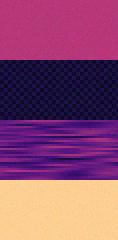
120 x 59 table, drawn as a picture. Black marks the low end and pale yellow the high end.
It is made of 4 by 1 panels. Panel 1,1: middling, flat. Panel 2,1: very low, checkered, faint in contrast. Panel 3,1: low, streaked across. Panel 4,1: very high, flat.
